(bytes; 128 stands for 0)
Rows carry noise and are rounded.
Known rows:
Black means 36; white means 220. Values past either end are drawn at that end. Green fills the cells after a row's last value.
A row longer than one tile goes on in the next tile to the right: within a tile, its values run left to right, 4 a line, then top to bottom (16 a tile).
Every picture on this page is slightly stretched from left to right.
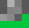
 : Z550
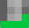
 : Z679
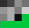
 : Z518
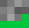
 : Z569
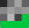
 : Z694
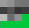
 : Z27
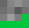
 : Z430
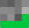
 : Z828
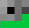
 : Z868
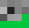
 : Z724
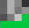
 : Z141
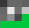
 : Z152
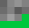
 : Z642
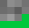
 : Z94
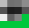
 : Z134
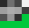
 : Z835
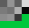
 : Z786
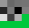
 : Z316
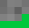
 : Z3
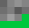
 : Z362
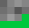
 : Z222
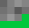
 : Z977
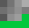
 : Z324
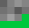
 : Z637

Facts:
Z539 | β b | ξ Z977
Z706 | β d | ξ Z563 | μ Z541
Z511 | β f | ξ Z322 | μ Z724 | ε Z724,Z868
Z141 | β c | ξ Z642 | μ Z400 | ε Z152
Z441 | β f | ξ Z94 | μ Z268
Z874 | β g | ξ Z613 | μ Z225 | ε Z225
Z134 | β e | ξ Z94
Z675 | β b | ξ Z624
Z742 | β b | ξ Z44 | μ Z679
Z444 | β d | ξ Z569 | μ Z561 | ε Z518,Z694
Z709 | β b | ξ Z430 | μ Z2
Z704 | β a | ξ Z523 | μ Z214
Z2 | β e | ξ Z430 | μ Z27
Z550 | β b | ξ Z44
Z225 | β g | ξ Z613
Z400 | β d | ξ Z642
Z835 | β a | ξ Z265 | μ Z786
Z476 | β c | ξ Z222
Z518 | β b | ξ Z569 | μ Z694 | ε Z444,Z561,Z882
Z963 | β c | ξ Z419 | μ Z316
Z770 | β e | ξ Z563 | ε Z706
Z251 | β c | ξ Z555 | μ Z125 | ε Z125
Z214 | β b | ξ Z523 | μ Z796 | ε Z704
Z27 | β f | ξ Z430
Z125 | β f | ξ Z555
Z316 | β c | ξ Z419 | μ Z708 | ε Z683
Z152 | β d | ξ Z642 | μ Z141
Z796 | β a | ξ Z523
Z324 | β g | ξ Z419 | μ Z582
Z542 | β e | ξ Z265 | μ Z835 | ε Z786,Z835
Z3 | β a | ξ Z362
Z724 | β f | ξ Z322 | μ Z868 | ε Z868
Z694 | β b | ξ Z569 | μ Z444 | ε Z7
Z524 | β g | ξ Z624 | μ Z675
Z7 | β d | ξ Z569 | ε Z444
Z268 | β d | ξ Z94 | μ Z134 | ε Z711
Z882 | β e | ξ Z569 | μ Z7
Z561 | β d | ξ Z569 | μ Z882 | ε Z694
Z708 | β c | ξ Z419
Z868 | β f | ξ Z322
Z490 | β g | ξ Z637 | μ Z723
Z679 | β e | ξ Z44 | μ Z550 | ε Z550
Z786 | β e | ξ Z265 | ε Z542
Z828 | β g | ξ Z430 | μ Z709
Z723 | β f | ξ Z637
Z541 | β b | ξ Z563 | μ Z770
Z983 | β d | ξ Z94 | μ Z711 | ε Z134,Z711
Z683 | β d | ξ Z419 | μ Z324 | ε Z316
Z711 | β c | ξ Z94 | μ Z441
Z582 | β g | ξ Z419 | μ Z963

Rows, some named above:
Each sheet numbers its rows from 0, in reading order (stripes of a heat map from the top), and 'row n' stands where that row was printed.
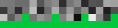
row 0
Z963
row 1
Z511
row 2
Z444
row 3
Z882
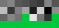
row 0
Z711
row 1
Z7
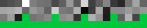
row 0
Z542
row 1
Z251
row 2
Z786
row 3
Z561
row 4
Z694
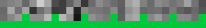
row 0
Z874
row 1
Z770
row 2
Z561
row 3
Z539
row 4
Z679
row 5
Z94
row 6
Z796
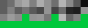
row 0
Z419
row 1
Z2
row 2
Z268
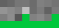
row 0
Z742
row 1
Z3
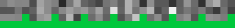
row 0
Z582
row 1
Z225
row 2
Z694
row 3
Z683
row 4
Z141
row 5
Z983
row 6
Z400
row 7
Z441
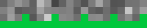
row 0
Z569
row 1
Z214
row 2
Z476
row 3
Z796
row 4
Z704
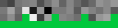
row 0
Z683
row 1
Z708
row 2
Z476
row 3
Z125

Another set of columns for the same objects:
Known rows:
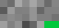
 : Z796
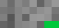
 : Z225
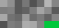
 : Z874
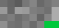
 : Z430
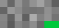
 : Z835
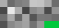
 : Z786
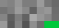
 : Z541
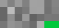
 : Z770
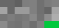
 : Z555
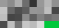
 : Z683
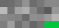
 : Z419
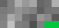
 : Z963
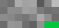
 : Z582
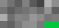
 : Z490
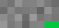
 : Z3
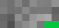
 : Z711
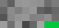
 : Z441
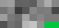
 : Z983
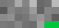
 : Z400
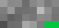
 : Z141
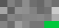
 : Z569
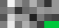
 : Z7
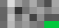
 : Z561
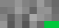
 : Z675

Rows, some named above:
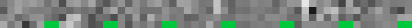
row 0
Z550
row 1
Z882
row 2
Z835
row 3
Z214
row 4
Z476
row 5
Z444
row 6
Z94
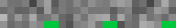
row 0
Z704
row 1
Z711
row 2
Z251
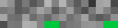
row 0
Z874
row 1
Z511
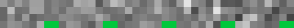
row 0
Z770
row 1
Z582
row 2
Z679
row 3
Z694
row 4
Z134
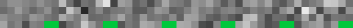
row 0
Z539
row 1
Z542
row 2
Z251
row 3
Z27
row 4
Z882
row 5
Z786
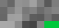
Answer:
Z27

